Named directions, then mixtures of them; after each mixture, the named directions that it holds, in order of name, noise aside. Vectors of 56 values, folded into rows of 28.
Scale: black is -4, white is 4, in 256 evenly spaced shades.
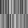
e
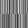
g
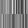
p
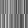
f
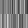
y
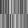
e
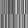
f, y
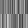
y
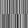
g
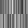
e, p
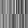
p, y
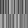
e, y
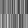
y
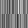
g, p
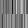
p, y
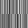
g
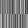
g, y
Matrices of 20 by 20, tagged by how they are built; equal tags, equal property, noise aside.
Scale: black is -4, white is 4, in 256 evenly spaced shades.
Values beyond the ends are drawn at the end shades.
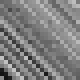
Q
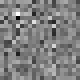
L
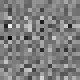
L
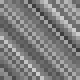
Q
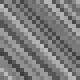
Q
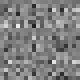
L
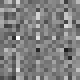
L
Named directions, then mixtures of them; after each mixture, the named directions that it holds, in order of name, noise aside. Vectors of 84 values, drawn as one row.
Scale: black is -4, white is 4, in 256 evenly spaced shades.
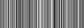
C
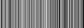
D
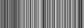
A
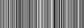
C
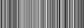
A, D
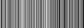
D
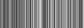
A, C, D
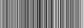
A, C, D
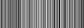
A, C, D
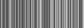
A, C, D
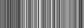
A, C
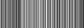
A, C, D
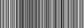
A, C, D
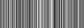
C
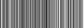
D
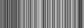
A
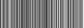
D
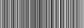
A, C, D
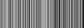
A, C, D
